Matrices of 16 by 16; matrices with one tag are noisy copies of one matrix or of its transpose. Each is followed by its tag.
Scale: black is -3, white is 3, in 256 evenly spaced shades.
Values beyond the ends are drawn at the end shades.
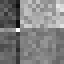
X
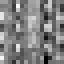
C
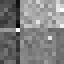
X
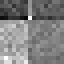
X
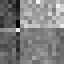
X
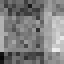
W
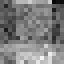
W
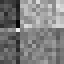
X
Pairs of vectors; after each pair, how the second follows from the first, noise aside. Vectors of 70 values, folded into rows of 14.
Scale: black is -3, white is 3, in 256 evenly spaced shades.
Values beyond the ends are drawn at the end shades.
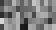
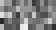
negated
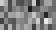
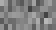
shrunk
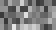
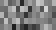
negated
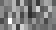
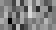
negated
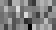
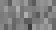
shrunk
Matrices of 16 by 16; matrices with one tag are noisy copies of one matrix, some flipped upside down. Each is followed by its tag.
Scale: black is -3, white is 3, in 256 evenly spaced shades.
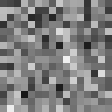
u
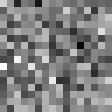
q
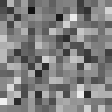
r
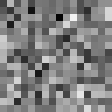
r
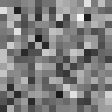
r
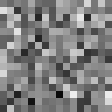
r
